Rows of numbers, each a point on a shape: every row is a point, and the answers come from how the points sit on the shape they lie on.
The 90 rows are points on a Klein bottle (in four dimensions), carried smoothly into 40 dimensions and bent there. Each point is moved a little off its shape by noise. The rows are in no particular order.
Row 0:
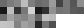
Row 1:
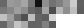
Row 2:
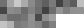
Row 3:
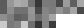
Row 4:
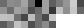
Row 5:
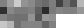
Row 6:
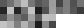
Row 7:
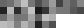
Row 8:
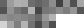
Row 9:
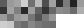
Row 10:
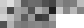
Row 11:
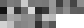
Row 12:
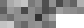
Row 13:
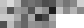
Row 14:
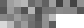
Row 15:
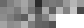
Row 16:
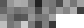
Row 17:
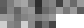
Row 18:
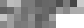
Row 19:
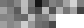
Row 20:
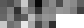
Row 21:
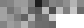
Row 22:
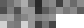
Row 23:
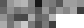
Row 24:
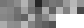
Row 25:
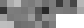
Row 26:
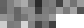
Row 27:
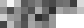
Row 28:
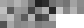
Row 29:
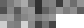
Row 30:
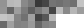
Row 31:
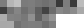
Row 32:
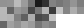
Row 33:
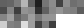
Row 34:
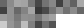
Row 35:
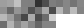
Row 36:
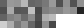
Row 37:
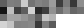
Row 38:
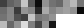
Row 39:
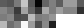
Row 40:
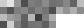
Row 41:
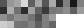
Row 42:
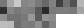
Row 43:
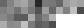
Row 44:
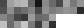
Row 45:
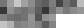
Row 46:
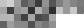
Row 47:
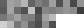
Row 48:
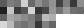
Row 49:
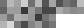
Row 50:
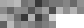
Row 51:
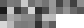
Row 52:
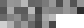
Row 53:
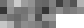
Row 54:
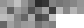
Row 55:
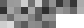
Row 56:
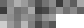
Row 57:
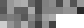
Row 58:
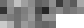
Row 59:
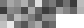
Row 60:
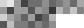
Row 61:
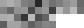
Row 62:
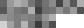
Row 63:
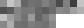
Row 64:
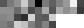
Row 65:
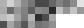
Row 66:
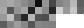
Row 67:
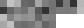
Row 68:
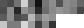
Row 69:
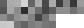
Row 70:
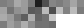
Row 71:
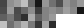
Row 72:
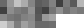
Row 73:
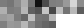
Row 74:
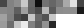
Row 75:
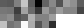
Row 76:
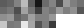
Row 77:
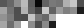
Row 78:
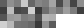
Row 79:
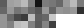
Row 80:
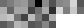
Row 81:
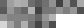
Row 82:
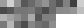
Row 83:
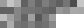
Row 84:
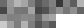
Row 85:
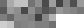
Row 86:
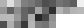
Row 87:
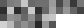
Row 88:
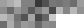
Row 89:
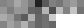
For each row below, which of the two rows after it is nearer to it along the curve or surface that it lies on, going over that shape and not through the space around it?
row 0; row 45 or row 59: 45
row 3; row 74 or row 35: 74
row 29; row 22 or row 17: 22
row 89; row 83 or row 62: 83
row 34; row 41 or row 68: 68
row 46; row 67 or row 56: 67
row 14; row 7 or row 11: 11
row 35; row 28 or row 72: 28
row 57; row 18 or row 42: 42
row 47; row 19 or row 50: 19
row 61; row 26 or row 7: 26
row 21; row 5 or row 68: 68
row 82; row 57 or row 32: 32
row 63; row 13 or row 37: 13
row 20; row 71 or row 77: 77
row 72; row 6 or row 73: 6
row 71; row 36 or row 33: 36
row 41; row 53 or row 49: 49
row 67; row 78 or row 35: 35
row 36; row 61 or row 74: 74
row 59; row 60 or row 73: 60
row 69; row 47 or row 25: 47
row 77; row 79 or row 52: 79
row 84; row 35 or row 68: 68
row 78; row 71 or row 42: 71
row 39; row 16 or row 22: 22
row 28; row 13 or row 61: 13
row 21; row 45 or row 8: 8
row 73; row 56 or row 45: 56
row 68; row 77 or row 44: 77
